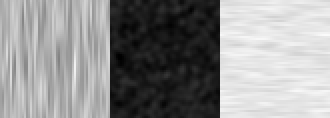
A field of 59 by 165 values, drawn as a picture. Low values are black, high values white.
The table splits into one row of 3 panels. Panel 1,1: high, streaked downward. Panel 1,2: very low, blotchy, faint in contrast. Panel 1,3: very high, streaked across, faint in contrast.
